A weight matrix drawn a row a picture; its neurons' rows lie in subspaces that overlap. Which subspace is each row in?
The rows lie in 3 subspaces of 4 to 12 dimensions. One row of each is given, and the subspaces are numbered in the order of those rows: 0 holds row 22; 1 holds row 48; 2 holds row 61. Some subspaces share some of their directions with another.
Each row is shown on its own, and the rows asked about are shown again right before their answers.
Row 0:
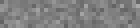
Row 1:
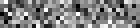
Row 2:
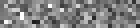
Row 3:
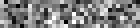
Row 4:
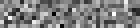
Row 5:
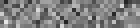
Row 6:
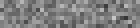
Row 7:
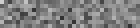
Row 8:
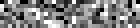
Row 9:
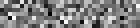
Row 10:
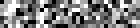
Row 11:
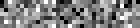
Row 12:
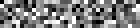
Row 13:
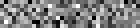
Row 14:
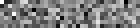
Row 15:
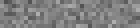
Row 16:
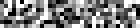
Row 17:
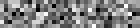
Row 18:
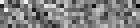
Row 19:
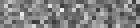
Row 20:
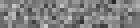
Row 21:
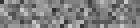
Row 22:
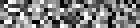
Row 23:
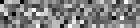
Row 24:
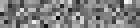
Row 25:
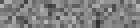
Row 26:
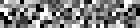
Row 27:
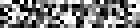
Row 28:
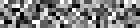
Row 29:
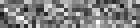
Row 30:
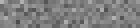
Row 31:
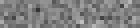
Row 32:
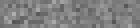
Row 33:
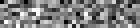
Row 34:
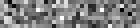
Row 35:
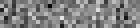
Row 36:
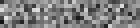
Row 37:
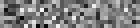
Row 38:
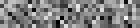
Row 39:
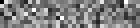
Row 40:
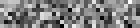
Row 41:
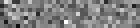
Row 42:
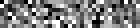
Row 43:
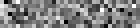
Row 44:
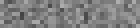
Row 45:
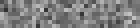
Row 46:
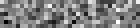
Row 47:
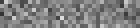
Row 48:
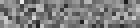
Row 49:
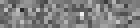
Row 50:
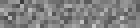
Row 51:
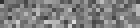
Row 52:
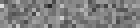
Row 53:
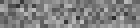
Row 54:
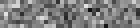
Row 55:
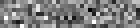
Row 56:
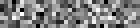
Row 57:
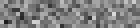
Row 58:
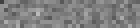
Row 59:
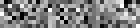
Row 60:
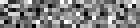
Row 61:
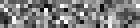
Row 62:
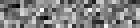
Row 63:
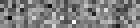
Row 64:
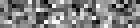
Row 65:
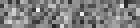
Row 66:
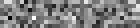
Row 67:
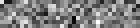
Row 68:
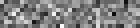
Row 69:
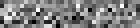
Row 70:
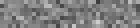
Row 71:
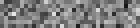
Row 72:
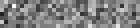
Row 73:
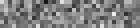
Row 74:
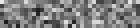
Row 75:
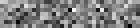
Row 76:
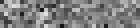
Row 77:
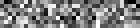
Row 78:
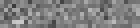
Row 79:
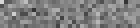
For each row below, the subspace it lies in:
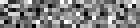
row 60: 0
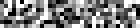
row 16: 2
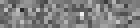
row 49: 2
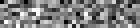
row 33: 0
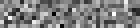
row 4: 1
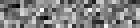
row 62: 2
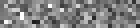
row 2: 0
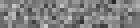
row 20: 2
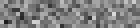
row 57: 0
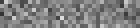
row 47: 0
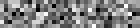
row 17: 2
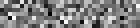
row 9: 1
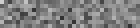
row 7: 0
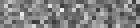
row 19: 0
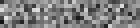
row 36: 2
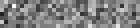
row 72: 2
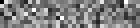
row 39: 0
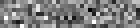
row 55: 2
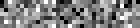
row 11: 2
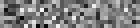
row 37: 2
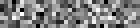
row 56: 2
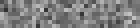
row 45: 2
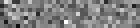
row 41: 2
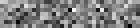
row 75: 1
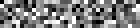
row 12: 1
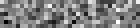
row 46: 2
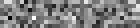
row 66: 1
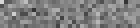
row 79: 0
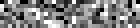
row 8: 2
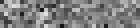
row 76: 2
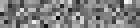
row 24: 2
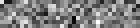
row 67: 1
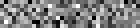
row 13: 0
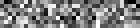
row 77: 1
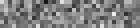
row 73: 2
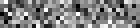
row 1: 2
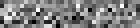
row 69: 2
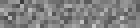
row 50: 1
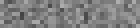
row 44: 0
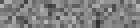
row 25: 1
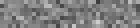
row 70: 2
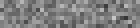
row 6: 2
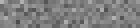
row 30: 1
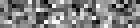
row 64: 2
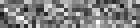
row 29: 1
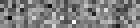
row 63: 2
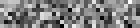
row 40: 1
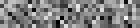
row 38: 1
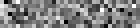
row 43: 2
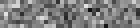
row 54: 2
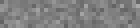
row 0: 2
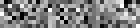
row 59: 0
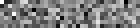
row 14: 0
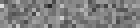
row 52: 2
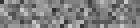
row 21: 2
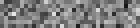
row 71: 0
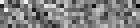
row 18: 2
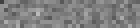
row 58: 0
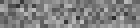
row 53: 2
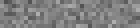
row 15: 2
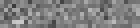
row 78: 2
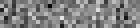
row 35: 2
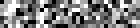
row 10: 2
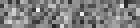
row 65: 2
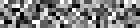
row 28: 0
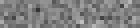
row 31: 2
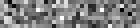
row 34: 2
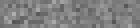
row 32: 2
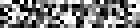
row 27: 1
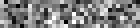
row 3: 2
